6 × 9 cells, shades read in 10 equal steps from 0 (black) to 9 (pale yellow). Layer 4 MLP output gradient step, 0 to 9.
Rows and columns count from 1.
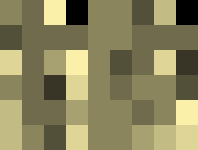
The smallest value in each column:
3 4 2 0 5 3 3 4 0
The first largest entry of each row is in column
3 5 4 4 9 4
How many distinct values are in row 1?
6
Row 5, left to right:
7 4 4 6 5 5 4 5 9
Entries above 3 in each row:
6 8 7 7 9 8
